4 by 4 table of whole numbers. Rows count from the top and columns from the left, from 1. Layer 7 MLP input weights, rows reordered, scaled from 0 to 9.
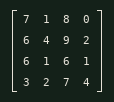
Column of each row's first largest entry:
3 3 1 3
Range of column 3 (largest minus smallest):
3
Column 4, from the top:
0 2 1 4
